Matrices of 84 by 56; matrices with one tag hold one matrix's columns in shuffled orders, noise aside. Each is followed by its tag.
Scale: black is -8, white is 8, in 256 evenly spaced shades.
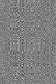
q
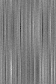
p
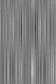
p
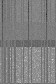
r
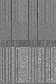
r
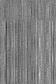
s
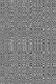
q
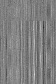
s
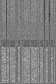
r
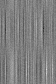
p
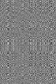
q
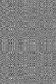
q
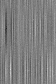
p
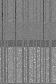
r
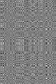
q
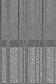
r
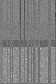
r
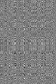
q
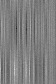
p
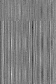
s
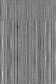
s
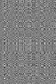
q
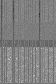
r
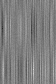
p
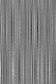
p
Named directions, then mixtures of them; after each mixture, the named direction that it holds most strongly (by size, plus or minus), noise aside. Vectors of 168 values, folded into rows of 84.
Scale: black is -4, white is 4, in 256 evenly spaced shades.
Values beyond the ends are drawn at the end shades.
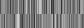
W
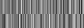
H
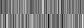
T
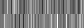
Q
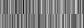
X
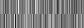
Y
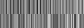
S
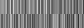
S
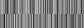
Y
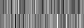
Q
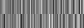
H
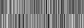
T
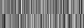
H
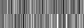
Q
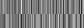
H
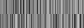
S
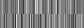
Y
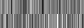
T
